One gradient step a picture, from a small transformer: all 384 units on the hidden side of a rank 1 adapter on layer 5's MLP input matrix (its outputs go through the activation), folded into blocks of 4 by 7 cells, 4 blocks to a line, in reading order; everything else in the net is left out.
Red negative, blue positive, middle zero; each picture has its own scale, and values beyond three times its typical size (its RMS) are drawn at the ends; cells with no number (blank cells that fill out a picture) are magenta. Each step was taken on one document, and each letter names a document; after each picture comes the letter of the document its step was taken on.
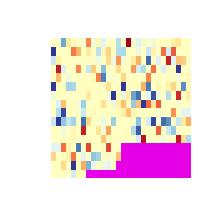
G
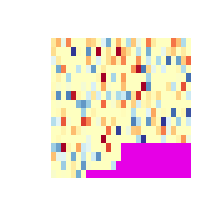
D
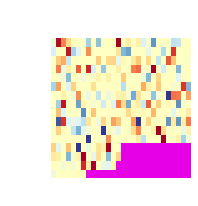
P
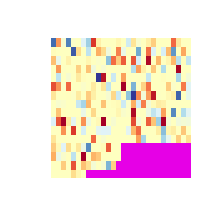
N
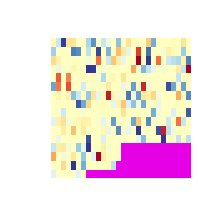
D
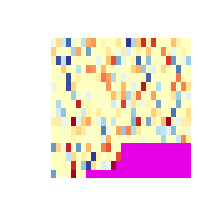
G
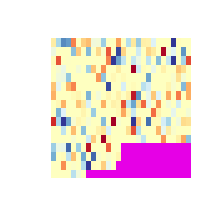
G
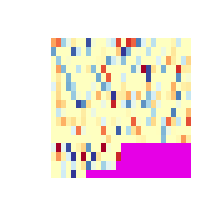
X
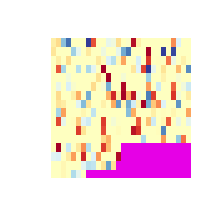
X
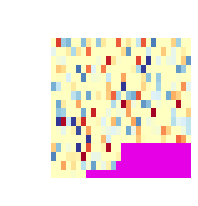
P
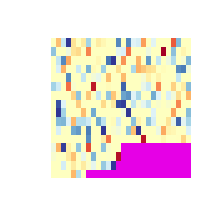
P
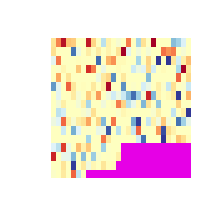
D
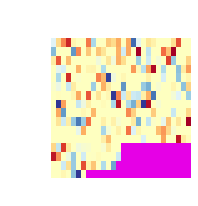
X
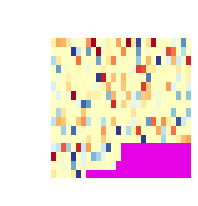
D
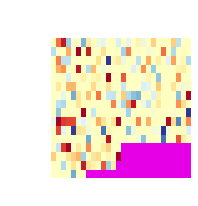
P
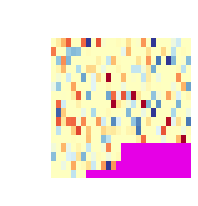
P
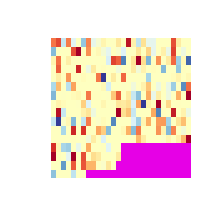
G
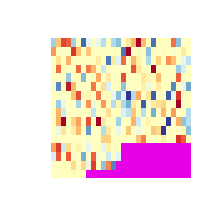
P
